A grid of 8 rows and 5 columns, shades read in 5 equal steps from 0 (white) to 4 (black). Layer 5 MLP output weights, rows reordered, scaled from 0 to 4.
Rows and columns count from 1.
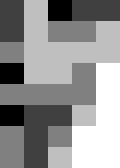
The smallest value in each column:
2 1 1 0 0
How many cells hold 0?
7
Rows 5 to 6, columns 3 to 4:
2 2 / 3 1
